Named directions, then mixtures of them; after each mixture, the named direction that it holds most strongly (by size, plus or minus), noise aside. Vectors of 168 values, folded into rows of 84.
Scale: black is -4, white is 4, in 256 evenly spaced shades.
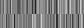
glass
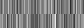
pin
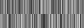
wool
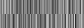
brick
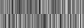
wool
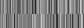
glass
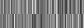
glass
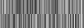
brick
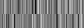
glass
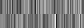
pin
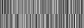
brick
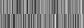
brick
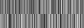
wool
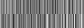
brick
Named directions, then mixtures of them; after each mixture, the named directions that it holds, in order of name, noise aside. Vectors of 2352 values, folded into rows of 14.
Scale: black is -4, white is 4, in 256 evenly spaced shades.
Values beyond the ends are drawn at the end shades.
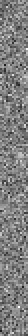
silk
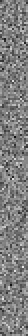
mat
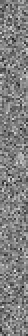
mat, silk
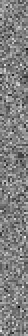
silk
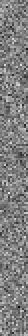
silk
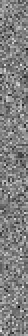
silk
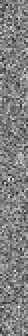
mat, silk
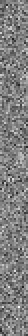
mat, silk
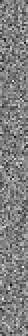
mat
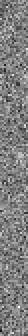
silk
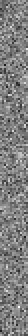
silk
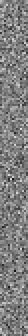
mat, silk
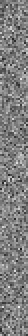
mat, silk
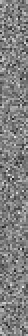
mat, silk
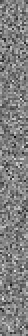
mat
